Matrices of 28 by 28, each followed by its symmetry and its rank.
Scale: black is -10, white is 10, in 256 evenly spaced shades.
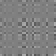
symmetric, rank one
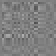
antisymmetric, rank two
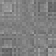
symmetric, rank three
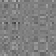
neither, rank three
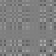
symmetric, rank one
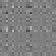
antisymmetric, rank two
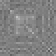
symmetric, rank five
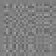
antisymmetric, rank two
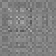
symmetric, rank three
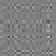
neither, rank two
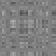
antisymmetric, rank two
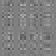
neither, rank two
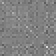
symmetric, rank five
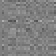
neither, rank three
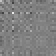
symmetric, rank three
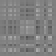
symmetric, rank one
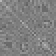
symmetric, rank five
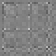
symmetric, rank three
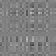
neither, rank two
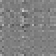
neither, rank three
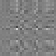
neither, rank two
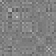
symmetric, rank five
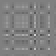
symmetric, rank one
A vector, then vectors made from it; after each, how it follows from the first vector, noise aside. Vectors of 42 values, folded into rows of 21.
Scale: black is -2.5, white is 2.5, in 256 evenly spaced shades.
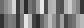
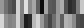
negated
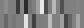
partly zeroed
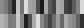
negated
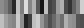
negated
